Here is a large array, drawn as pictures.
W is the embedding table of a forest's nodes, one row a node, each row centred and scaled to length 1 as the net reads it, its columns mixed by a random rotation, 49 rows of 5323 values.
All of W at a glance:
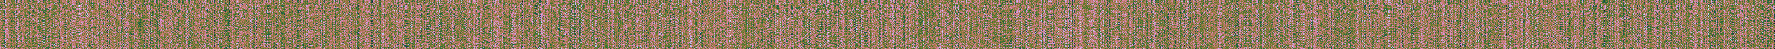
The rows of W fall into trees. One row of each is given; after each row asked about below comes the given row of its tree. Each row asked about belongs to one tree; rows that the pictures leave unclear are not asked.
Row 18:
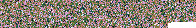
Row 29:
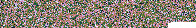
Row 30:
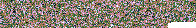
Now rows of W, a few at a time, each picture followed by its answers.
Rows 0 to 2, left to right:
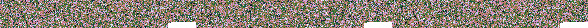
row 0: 30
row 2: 30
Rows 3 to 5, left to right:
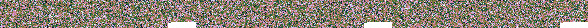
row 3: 18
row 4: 30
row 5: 29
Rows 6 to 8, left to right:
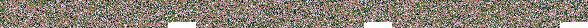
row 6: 29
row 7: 18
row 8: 29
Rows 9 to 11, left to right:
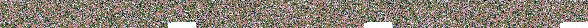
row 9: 29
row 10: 30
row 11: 30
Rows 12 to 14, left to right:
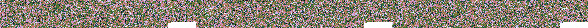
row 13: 29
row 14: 29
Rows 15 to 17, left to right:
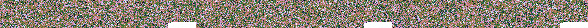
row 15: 30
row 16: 29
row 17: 30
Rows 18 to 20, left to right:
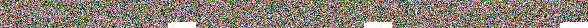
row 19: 29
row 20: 30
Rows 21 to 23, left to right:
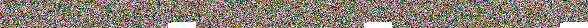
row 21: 30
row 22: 29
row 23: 30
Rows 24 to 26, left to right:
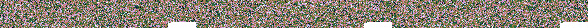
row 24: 29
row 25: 30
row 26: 29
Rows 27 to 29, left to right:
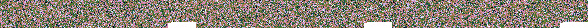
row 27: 18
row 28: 29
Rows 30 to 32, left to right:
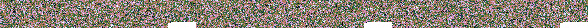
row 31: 29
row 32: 30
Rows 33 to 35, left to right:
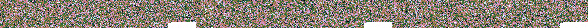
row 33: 29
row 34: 29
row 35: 30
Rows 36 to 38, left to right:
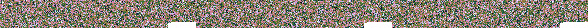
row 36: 30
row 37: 29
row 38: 30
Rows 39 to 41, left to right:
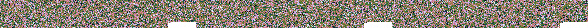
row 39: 29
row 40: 30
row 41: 30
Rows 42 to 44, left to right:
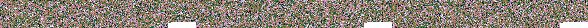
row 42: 29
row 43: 30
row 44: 18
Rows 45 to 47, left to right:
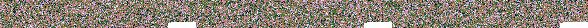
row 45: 30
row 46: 30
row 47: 18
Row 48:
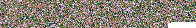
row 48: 29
